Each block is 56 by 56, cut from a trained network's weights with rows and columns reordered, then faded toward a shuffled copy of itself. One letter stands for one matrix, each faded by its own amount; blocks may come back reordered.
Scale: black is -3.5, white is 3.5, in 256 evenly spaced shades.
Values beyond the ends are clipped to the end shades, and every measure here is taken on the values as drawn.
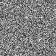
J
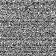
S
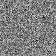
J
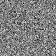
J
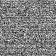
S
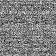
S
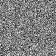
J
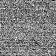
S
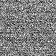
S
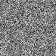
J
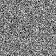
J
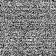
S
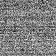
S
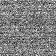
S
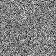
J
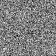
J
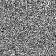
J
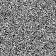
J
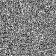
J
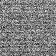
S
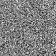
J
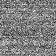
S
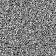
J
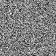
J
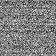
S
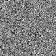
J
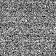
S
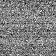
S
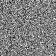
J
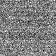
S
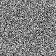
J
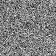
J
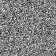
J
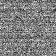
S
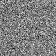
J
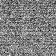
S
